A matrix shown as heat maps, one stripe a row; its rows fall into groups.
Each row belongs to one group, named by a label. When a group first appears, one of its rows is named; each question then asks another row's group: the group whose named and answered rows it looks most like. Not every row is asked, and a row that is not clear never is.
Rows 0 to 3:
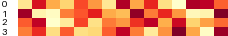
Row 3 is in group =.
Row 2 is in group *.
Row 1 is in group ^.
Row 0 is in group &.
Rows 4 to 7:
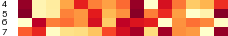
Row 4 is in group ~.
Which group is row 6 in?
&
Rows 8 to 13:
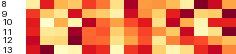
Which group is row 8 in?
&
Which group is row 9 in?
=
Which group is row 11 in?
^
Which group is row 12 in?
~
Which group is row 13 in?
&
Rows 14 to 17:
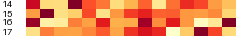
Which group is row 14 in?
~
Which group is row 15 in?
*
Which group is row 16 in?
^
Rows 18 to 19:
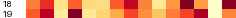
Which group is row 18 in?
=
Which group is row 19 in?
=
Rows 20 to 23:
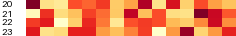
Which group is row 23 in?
~
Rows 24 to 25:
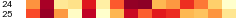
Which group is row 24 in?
*
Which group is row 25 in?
*
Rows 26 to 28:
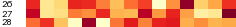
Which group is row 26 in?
~
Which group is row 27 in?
^
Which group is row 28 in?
*
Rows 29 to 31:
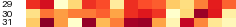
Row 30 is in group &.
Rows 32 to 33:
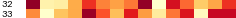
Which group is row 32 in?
~
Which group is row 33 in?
~
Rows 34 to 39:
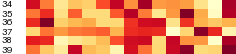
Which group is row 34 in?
^
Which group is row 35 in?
=
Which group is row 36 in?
*
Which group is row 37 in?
&
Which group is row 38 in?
=
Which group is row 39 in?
=
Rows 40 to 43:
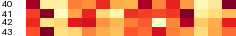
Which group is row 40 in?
^
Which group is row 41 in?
*
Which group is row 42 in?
~
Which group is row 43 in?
*
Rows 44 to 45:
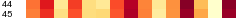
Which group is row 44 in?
=
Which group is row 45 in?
=
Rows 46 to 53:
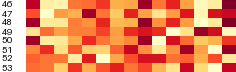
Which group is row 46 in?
^
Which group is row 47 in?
~
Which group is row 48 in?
^
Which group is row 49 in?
&
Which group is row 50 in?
~
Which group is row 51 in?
=
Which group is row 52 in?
*
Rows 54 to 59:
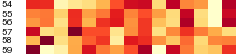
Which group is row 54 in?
=
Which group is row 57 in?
~
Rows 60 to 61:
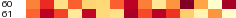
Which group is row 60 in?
=
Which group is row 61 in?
*
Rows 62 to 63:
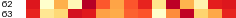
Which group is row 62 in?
~
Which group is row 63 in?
~
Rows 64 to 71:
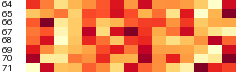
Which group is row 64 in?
^
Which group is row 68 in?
&
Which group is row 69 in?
^
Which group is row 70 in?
^
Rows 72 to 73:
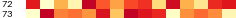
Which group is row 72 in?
~
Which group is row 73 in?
&
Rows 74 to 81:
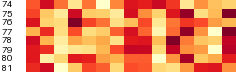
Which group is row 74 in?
*
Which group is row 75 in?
=
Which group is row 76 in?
~
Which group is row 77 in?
=
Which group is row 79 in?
=
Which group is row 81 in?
&
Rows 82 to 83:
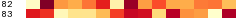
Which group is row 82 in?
&
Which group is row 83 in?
=
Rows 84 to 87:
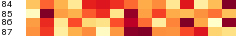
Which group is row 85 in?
&
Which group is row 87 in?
*
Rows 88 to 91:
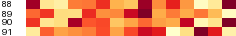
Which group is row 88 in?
^
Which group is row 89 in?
*
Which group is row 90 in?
^
